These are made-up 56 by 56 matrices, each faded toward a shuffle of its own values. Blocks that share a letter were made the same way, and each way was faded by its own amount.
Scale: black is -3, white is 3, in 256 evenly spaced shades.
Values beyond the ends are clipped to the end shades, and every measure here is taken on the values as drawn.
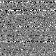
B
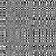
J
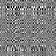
J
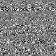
B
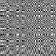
J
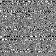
B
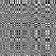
J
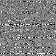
B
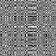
J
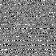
B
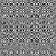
J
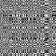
J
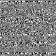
B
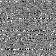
B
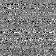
B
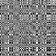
J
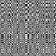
J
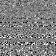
B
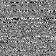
B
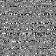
B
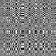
J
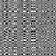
J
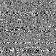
B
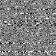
B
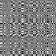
J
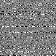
B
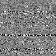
B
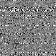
B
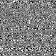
B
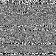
B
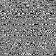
B
